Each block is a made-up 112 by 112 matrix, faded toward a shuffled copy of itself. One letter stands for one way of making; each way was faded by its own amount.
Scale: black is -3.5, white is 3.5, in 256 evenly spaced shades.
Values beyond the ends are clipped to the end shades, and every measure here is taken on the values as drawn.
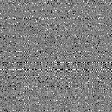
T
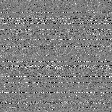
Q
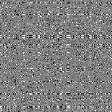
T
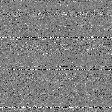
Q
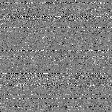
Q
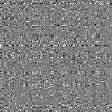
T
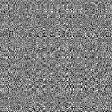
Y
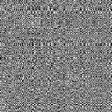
Y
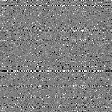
T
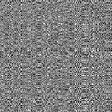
Y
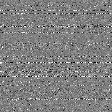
Q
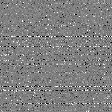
T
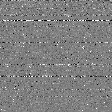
Q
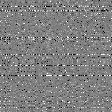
T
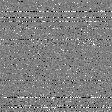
Q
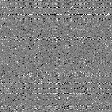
T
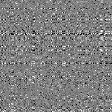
T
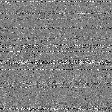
Q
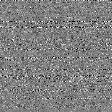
Q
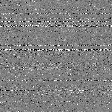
Q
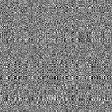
Y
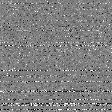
Q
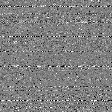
Q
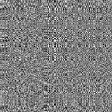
Y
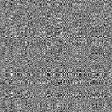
Y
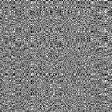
Y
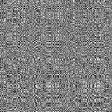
Y
